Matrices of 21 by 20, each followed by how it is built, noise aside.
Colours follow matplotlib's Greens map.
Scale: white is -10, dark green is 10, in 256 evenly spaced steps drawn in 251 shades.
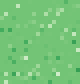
sparse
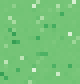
sparse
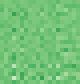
low rank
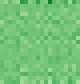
low rank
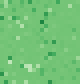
sparse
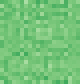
low rank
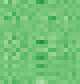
low rank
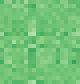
low rank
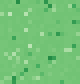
sparse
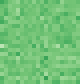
low rank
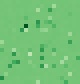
sparse
